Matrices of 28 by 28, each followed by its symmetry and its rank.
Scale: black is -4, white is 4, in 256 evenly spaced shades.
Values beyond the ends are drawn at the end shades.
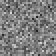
neither, full rank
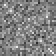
symmetric, full rank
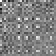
symmetric, rank three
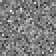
symmetric, full rank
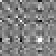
symmetric, rank three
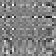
neither, rank three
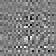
neither, rank three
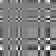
symmetric, rank one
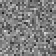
neither, full rank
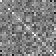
symmetric, rank five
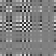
symmetric, rank one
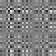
symmetric, rank one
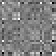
symmetric, rank three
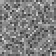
symmetric, full rank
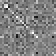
symmetric, rank five
